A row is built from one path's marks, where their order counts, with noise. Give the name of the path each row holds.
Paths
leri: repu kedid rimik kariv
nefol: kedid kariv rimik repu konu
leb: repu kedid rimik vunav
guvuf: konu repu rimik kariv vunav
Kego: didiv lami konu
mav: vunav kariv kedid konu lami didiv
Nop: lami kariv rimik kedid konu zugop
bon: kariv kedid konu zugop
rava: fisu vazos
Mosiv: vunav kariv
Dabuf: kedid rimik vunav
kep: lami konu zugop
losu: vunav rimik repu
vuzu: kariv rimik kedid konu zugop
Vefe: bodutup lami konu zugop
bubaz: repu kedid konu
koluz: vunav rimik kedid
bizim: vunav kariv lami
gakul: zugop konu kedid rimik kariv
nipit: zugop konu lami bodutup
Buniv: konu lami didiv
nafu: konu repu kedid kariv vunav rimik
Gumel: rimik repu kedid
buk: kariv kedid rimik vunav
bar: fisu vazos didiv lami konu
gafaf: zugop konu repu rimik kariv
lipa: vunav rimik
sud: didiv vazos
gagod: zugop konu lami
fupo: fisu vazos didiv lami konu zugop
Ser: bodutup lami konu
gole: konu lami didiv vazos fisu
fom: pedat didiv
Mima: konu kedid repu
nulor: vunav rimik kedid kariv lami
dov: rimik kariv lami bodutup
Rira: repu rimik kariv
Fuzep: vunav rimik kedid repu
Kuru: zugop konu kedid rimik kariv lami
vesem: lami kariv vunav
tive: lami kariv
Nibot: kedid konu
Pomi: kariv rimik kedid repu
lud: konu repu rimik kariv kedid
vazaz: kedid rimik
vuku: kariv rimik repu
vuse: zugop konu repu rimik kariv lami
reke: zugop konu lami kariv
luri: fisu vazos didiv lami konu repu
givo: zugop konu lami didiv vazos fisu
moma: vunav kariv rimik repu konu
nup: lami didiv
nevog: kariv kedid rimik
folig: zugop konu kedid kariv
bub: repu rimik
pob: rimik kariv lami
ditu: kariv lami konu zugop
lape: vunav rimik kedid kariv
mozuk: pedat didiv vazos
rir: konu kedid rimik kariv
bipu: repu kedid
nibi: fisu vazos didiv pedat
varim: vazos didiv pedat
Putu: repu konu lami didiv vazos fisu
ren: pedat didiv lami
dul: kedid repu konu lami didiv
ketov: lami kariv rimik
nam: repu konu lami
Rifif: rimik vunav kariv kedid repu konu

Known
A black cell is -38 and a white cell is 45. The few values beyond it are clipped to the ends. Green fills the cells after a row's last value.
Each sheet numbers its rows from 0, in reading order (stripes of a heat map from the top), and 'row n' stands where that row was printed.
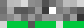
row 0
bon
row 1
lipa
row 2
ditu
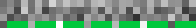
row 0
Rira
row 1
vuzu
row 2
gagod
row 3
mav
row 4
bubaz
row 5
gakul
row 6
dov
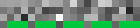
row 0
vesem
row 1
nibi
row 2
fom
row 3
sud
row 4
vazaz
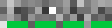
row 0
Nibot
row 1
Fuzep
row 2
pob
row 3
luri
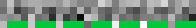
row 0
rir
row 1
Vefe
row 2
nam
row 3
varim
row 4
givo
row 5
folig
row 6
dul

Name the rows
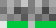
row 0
Kuru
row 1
lud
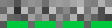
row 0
Gumel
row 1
nulor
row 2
bizim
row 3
bipu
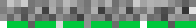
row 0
reke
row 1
leri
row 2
Mima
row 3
nefol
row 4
Pomi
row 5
nipit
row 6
koluz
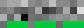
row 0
tive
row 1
rava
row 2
lape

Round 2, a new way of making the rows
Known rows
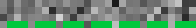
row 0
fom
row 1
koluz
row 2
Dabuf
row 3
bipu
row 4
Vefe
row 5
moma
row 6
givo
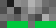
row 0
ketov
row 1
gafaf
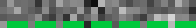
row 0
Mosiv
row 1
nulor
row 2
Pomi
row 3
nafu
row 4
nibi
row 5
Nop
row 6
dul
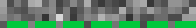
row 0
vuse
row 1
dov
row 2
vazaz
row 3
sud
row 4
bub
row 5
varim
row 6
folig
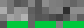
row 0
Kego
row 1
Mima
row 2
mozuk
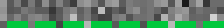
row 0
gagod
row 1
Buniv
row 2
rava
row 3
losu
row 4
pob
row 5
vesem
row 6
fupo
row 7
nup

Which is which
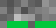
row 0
kep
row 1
nam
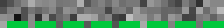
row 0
lipa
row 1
vuku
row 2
leb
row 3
nefol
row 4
tive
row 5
ditu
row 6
bizim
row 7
Ser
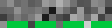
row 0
lape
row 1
guvuf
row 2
gakul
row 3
mav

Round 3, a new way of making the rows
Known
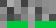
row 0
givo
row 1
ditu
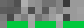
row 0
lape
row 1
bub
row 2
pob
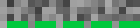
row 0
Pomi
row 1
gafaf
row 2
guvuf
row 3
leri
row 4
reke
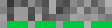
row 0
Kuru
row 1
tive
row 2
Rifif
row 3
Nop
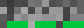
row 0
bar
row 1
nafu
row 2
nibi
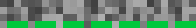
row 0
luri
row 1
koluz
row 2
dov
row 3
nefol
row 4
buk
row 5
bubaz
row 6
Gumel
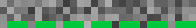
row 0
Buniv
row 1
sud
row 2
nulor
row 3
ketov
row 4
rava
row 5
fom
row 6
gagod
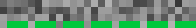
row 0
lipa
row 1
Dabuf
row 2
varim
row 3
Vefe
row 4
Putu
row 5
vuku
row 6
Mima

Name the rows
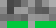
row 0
folig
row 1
kep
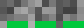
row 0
gakul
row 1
nipit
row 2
Mosiv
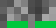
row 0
Kego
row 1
moma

